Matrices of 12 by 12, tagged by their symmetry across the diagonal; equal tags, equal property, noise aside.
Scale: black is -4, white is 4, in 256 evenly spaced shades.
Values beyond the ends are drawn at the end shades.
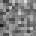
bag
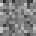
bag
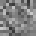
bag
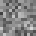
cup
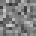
bag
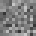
bag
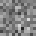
cup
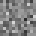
cup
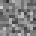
bag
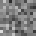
cup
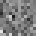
cup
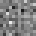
bag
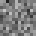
cup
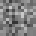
bag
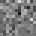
cup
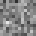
cup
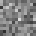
cup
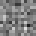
bag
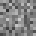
cup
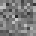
cup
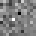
bag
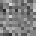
bag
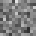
cup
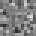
bag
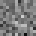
cup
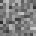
cup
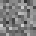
bag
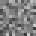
bag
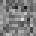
cup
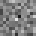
bag
